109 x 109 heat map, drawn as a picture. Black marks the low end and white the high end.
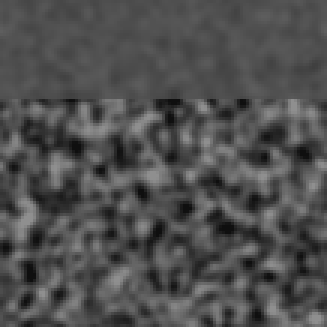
Mirror symmetry: none. Slope: none. Stripes: none. Grain: blotchy. Average level on the scale: 30%. Seam: horizontal, 30% of the way down, the top part calmer.
